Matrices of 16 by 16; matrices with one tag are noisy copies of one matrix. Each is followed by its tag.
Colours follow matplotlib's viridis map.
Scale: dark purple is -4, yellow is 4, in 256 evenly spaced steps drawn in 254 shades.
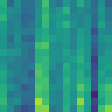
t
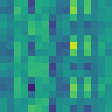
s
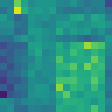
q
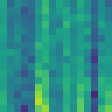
t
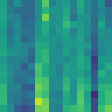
t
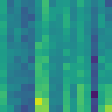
t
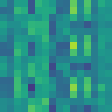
s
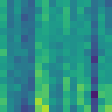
t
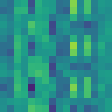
s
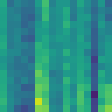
t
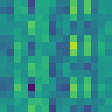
s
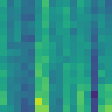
t
